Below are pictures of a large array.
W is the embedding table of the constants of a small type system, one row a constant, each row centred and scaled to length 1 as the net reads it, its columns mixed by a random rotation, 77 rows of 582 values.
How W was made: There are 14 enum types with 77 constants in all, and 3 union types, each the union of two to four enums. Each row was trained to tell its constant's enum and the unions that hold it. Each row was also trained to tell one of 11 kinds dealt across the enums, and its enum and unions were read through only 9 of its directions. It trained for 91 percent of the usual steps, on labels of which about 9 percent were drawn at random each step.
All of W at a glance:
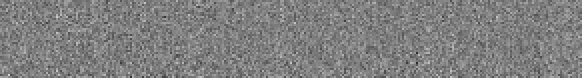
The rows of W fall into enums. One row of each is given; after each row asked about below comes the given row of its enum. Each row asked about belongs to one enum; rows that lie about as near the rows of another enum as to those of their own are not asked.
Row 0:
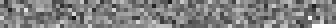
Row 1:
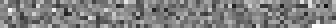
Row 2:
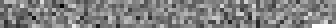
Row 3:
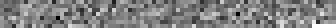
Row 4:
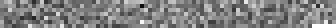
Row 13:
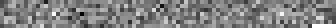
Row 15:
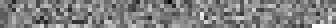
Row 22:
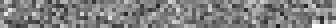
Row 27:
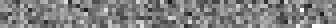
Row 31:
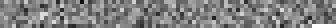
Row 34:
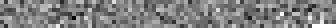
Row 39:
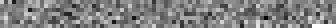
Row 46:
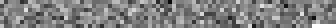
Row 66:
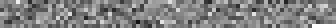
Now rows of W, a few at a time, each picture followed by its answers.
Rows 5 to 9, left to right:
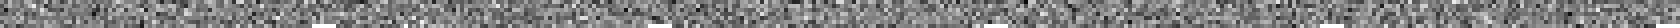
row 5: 34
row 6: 3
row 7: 66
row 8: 27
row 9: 15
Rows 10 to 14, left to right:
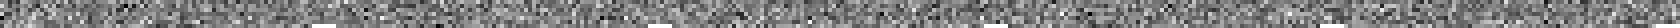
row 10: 27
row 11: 4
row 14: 15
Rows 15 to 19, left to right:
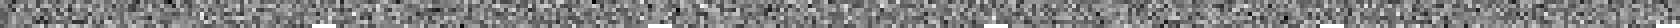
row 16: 34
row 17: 34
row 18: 27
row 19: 15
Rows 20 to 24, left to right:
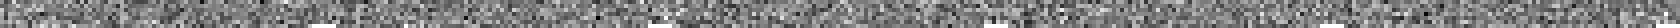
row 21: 3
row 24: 34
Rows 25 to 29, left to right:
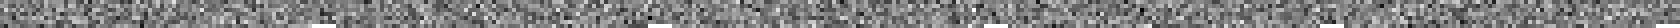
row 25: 31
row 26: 46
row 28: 27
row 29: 13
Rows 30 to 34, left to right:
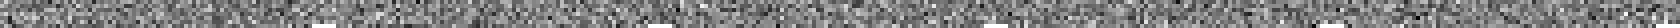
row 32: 34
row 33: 1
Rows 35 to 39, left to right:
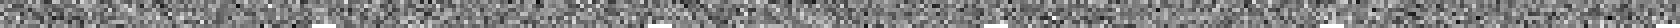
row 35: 46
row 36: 3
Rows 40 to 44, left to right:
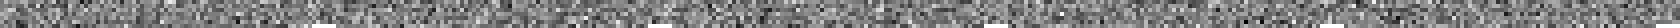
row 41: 3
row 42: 4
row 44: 39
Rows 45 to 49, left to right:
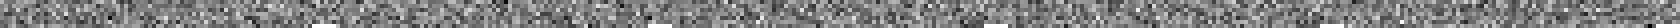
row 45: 13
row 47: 46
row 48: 46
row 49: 1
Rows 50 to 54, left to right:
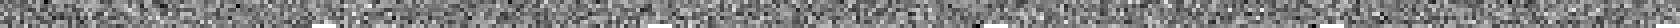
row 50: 46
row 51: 34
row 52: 1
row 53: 1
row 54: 3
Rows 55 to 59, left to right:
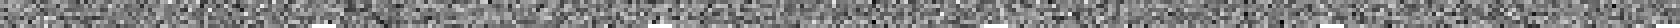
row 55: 4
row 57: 15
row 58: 39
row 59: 27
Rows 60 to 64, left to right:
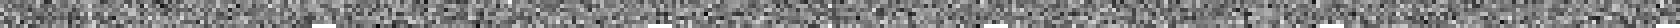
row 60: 46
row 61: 31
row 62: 1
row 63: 1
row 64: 13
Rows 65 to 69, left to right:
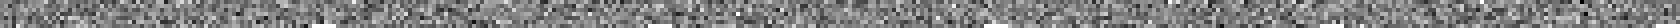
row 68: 4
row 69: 27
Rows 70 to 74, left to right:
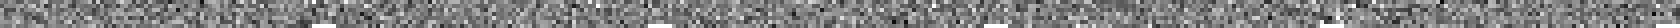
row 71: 4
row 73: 3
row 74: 39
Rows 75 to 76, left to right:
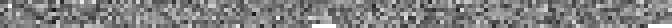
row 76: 4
